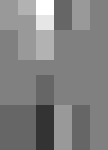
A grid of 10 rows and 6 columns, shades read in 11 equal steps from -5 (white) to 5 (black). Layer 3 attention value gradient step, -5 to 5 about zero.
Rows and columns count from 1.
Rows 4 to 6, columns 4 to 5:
0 0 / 0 0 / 0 0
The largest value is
3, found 3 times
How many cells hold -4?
1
